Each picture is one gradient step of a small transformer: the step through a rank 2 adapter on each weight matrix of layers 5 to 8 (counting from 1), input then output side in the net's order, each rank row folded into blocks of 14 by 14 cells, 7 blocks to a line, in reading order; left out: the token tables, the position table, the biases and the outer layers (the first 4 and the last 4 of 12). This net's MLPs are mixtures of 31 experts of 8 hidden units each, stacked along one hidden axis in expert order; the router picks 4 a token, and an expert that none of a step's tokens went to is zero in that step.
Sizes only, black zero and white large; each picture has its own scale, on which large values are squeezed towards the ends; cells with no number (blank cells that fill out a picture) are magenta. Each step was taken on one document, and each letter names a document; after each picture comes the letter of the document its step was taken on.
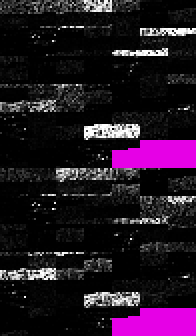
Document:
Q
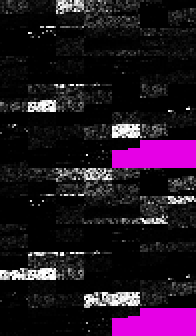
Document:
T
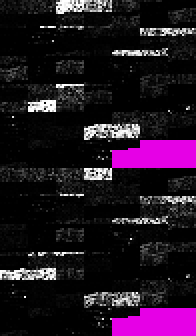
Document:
Q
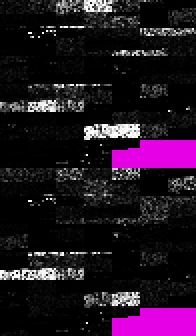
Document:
T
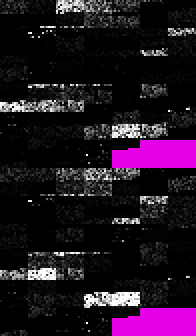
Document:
T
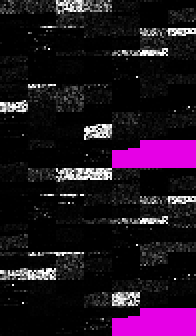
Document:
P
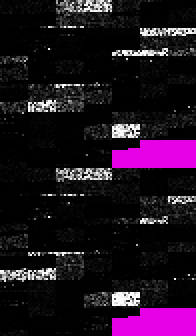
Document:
P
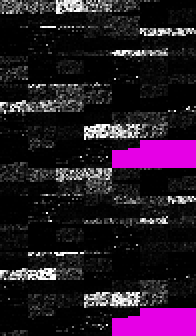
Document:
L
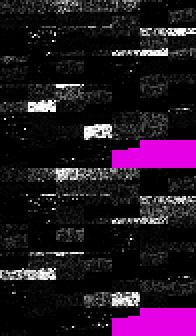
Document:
Q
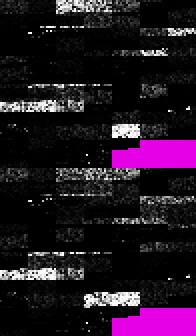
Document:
T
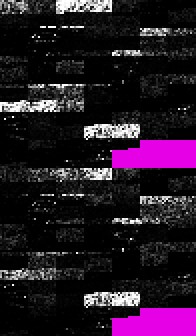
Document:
Q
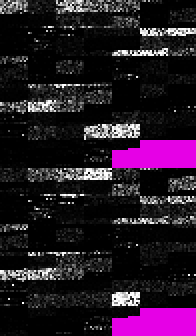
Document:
P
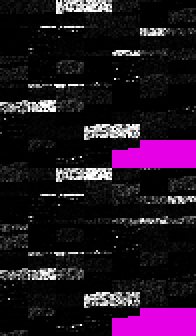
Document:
L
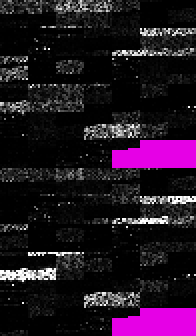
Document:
P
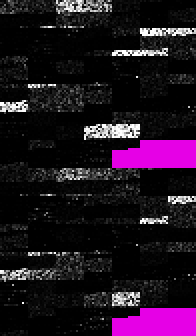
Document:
P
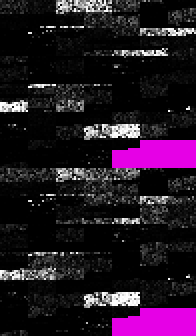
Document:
T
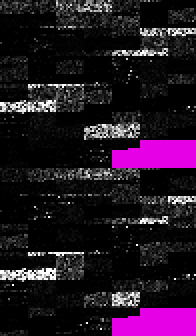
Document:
P
